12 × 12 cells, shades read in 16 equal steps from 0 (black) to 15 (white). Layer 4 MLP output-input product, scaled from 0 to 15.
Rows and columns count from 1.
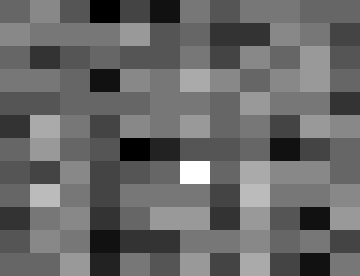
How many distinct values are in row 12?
8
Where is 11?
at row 9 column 2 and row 9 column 9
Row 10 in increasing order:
1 3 3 3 5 6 7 8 9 9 9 9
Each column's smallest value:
3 3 5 0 0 1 5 3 3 1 1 3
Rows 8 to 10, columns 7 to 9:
15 6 10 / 7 4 11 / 9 3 9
